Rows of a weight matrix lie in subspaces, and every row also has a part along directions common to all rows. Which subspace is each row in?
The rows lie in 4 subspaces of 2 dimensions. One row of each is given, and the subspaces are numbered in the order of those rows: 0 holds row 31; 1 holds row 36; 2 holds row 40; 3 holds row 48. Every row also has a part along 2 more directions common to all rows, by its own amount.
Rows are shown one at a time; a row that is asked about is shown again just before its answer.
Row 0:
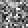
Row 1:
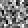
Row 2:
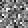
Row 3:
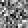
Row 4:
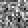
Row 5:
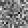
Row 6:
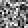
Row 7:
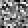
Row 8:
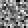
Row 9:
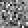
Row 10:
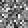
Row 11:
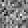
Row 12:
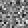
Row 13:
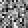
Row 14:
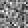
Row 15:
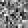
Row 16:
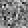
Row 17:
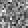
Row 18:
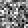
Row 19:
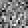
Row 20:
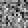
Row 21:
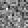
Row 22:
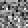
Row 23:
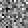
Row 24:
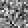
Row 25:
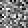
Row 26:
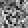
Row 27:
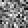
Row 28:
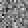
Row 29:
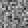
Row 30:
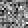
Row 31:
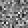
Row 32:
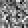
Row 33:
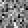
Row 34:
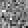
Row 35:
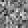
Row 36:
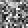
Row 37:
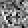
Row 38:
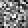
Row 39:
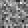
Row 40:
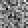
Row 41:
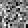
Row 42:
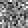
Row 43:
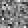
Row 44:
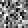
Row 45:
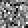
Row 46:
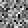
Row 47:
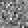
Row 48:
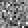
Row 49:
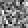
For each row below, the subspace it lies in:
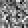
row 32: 1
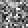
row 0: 1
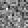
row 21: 2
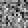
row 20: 2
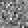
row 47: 3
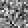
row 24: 2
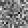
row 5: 0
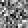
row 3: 2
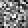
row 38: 1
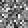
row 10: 0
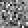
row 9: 3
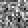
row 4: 2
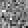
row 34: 3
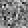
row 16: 1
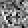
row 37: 1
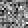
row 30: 3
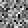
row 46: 0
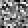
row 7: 1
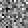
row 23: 0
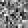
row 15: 2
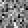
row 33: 0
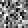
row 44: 2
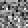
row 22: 2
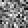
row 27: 0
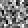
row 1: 1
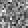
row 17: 3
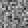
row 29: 2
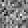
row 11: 2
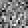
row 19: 3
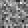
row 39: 1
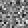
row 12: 0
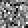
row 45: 3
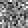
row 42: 3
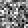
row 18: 3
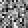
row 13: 0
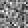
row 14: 2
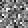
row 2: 0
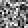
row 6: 3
